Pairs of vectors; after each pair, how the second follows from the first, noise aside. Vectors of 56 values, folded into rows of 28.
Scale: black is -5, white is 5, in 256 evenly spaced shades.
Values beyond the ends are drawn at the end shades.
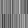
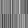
copied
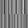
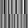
scaled up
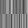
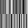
scaled up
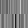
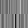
copied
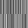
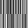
scaled up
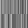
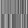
copied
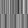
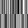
scaled up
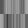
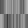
copied
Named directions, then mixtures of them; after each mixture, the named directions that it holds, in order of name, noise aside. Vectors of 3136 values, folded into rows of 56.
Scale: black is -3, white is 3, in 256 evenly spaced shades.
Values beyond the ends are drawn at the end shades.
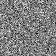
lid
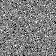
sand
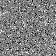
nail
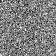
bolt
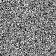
bolt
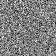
bolt, lid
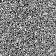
bolt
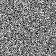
lid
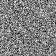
bolt, lid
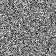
lid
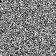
bolt, nail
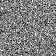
bolt, nail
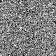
bolt, sand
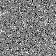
nail
